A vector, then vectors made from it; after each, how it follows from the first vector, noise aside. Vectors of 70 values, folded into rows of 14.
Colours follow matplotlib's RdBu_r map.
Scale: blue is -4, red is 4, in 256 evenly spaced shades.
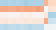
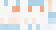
partly zeroed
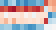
scaled up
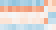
copied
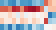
scaled up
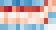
scaled up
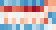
scaled up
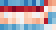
scaled up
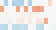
partly zeroed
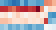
scaled up
